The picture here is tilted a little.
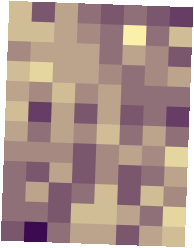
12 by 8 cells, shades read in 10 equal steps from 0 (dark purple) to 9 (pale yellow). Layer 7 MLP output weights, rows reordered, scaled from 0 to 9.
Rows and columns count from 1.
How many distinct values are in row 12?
5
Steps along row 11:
same down up same down down up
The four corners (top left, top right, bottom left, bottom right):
7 2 3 7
